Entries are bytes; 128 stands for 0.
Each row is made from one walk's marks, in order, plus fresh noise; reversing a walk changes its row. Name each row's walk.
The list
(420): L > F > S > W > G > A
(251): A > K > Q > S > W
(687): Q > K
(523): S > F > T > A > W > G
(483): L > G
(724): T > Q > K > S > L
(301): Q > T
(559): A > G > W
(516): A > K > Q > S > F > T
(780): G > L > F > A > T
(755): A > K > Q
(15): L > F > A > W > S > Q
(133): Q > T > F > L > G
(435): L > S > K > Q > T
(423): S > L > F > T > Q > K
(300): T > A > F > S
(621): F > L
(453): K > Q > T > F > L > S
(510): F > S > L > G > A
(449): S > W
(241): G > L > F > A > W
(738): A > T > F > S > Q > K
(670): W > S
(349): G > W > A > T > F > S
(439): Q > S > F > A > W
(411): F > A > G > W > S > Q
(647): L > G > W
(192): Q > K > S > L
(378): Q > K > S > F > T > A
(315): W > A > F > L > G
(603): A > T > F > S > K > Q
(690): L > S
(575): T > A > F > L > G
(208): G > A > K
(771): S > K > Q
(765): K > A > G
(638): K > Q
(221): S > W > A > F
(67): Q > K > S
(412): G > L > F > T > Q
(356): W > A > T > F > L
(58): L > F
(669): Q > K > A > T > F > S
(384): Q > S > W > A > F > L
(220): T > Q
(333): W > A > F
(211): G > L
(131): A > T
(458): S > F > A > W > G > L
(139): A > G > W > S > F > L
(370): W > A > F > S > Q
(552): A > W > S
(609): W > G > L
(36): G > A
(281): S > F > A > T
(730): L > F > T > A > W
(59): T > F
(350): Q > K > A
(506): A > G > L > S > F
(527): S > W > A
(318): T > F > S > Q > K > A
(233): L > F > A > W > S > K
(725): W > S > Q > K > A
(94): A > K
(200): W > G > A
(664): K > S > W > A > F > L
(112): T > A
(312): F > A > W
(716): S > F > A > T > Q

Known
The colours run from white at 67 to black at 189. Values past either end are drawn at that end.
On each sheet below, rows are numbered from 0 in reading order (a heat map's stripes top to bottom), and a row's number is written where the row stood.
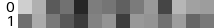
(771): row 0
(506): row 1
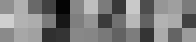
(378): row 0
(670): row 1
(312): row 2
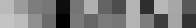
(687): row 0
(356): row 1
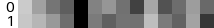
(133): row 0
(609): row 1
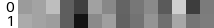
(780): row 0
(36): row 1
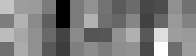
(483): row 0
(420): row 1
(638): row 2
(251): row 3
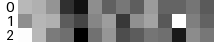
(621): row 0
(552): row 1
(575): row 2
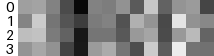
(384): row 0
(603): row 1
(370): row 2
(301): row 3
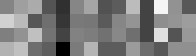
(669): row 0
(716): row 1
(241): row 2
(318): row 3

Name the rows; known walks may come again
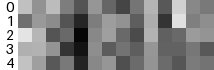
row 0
(453)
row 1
(439)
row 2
(527)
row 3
(621)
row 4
(221)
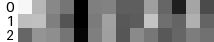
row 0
(315)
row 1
(200)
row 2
(58)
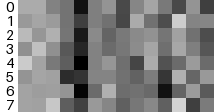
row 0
(333)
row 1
(412)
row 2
(211)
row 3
(139)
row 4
(133)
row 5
(312)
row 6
(233)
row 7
(780)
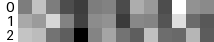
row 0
(755)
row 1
(349)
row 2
(725)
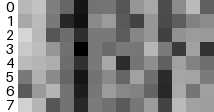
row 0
(370)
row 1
(510)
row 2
(716)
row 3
(356)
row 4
(300)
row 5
(15)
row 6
(730)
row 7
(771)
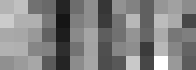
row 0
(220)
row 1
(670)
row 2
(36)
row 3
(94)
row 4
(67)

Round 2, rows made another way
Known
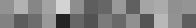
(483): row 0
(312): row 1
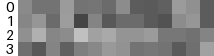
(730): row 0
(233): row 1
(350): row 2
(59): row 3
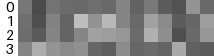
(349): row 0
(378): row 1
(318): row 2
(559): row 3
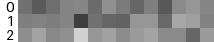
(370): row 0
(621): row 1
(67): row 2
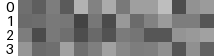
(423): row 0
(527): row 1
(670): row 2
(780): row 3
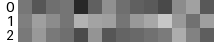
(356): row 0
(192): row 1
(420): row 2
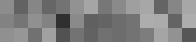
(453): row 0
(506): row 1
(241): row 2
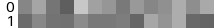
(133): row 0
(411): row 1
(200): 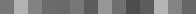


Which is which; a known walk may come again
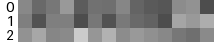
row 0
(730)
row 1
(670)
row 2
(350)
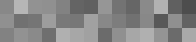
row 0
(559)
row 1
(780)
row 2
(192)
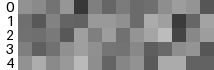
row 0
(241)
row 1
(318)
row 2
(423)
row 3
(15)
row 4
(647)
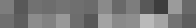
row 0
(349)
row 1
(449)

